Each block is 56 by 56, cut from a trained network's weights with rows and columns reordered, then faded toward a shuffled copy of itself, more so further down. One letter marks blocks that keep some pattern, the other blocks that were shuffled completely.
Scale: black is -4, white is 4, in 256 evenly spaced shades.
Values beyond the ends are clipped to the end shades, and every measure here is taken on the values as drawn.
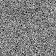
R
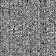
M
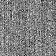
M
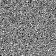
R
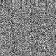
M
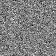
R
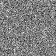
R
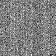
M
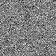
R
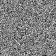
R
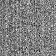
M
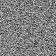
R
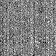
M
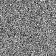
R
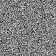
R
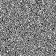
R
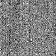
M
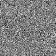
M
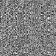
M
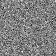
R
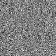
M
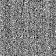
M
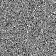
R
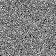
R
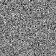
M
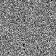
M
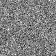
R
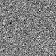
M
